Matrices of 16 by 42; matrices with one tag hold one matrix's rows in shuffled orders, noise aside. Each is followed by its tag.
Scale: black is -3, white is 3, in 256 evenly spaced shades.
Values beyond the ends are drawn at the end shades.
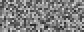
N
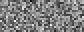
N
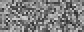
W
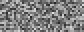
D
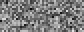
W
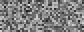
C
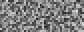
N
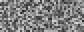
C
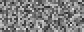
C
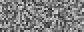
C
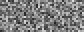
N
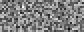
C
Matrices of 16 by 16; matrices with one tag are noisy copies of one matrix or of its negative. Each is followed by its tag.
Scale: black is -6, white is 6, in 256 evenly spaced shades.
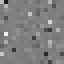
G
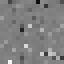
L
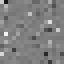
G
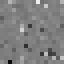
L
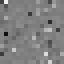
G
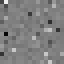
G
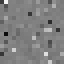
G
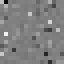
G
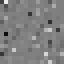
G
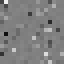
G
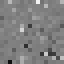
L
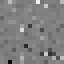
L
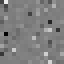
G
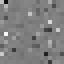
G
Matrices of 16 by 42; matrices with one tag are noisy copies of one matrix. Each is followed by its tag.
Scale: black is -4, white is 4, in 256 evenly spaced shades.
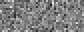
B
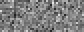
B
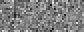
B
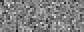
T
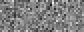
B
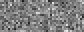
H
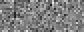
B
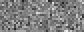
H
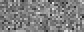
H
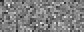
T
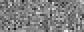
H
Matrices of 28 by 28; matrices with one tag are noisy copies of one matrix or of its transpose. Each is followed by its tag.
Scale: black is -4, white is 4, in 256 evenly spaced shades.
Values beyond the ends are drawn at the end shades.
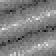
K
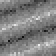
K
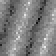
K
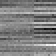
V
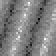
K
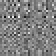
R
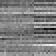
V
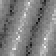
K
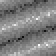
K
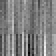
V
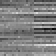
V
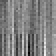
V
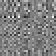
R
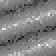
K
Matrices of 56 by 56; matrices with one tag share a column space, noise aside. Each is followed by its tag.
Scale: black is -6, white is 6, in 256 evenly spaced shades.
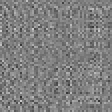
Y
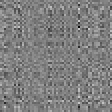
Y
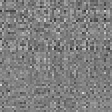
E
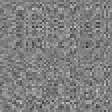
Y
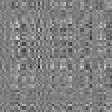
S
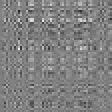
E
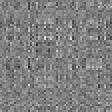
S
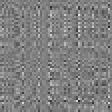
Y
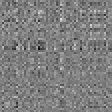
E
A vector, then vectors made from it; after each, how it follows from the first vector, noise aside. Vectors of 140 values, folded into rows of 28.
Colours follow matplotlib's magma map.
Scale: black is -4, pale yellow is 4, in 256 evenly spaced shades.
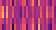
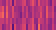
shrunk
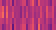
shrunk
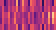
reversed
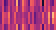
reversed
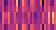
reversed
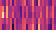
copied
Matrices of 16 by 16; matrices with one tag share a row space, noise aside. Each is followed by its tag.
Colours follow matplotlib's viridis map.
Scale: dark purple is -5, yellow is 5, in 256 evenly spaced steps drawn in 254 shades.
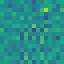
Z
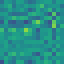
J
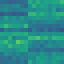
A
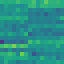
A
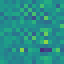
Z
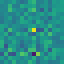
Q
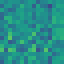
Q
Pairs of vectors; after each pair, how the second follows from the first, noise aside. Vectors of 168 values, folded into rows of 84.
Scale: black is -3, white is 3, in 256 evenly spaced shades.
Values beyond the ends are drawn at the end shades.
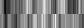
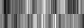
copied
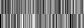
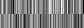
reversed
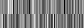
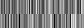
reversed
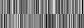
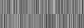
shrunk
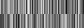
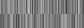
shrunk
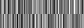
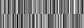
copied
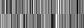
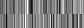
reversed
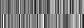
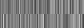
shrunk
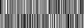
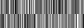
reversed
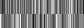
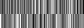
copied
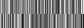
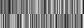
sign-scrambled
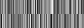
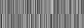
shrunk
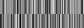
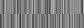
shrunk
